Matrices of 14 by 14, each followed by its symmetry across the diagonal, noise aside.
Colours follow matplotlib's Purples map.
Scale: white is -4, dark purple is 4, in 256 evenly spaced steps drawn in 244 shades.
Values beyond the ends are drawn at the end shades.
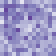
symmetric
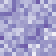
symmetric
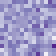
antisymmetric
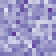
neither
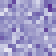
antisymmetric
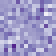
antisymmetric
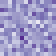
antisymmetric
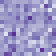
neither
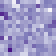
antisymmetric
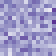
neither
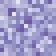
symmetric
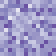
symmetric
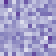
neither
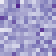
neither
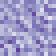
antisymmetric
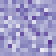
antisymmetric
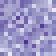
symmetric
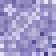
symmetric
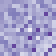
symmetric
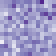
antisymmetric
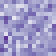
neither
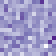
neither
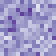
symmetric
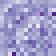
symmetric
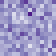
neither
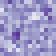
antisymmetric
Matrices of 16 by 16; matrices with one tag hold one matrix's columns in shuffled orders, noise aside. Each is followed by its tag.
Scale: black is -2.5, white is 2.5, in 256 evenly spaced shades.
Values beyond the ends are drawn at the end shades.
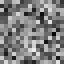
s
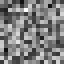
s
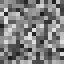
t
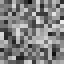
t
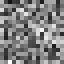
t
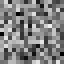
t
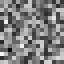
s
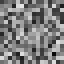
s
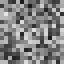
t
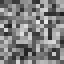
t
